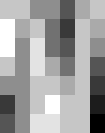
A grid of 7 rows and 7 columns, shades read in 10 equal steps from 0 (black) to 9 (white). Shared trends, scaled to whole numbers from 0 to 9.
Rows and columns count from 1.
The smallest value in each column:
2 5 5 4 2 6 0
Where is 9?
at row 2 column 1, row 3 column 1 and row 6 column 4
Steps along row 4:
down up down down up down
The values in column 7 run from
0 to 7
